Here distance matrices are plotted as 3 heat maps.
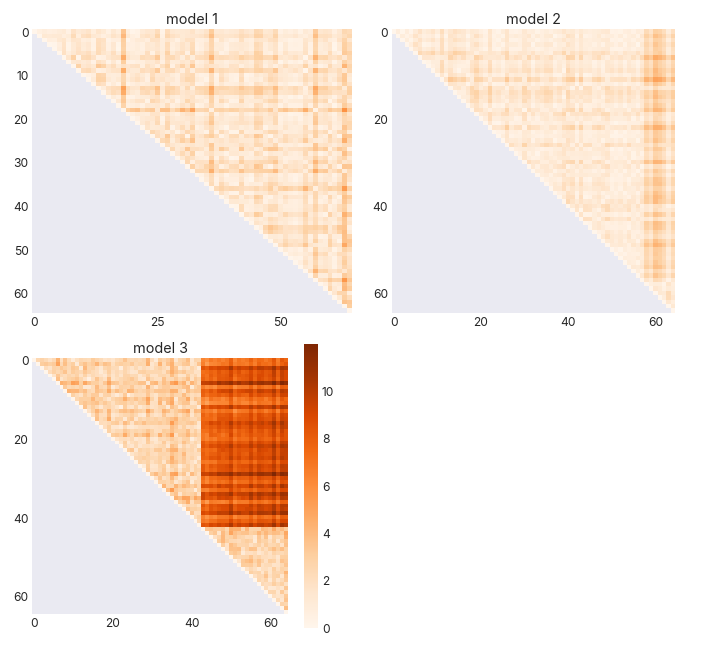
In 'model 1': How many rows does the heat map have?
65
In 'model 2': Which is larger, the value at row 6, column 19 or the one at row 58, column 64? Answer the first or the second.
the first
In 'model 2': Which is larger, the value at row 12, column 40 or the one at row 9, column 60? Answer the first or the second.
the second
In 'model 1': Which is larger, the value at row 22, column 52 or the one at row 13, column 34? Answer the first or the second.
the second
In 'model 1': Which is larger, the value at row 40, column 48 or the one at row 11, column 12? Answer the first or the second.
the first
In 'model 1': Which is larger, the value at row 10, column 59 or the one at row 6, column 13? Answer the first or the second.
the first
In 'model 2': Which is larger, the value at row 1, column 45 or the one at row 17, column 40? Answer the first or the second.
the second
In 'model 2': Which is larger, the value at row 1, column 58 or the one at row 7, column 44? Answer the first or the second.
the first
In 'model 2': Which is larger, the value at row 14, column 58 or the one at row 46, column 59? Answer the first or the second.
the first
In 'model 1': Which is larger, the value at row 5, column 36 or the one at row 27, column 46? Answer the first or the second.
the first
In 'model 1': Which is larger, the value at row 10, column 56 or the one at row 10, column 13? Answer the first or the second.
the second
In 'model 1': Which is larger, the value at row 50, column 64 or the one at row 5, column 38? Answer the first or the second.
the first
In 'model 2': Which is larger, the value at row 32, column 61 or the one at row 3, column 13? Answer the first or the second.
the first
